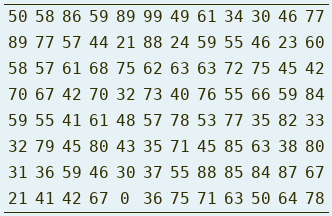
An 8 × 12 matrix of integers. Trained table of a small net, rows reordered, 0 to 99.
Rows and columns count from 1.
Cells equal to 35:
2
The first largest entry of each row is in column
6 1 5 12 11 9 8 12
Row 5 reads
59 55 41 61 48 57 78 53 77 35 82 33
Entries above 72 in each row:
4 3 2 3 3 4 4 2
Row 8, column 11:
64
